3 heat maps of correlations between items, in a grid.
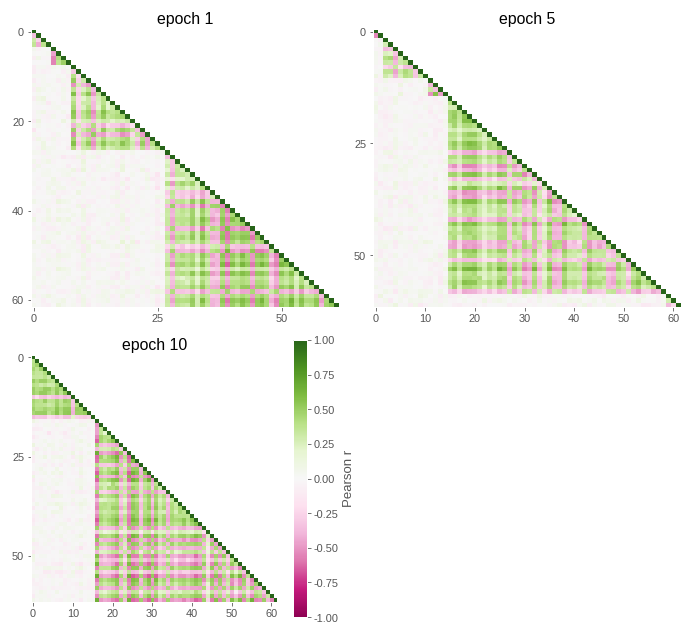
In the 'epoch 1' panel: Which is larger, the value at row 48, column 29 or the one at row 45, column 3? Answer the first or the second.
the second
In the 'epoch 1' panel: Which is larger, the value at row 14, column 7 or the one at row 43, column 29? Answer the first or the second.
the second
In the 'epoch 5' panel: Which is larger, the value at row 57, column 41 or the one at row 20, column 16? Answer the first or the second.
the second
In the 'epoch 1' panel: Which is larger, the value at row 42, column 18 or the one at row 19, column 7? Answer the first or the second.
the first
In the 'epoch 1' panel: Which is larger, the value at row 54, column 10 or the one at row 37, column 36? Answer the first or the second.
the second
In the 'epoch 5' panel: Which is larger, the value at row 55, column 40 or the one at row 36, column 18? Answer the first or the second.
the first
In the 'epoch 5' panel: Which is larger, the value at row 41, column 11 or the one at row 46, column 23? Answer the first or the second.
the second
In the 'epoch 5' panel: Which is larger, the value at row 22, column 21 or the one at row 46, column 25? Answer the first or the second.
the second
